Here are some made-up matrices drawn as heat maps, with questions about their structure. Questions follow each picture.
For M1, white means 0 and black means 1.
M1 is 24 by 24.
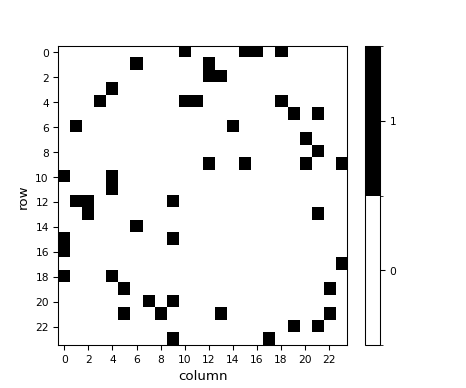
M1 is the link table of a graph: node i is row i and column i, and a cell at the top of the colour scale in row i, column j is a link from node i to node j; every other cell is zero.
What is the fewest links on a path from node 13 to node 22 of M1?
2
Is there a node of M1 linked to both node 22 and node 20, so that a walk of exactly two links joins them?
no
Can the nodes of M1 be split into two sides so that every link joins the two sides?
yes
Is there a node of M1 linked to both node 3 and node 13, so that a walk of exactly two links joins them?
no
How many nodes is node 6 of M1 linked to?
2
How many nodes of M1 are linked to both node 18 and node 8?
0
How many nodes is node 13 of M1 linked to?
2
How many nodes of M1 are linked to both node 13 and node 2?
0
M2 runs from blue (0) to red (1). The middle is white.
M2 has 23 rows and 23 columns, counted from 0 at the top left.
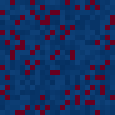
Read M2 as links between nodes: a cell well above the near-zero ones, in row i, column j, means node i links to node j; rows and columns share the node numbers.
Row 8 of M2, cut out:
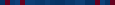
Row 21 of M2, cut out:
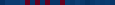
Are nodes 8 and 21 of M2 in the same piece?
yes
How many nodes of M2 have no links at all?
1
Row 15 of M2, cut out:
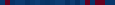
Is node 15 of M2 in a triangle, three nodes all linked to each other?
yes
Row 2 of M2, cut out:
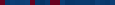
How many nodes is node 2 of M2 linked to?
4
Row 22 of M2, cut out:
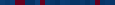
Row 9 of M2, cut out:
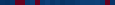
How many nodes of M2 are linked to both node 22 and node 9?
2
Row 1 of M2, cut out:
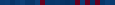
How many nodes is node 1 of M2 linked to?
4
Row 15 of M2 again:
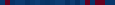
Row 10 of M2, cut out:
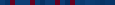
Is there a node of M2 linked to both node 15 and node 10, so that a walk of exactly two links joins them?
no
